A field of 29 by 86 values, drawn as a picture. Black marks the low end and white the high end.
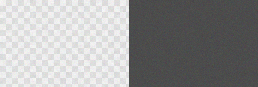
The table splits into one row of 2 panels. Panel 1,1: very high, checkered, faint in contrast. Panel 1,2: low, flat.
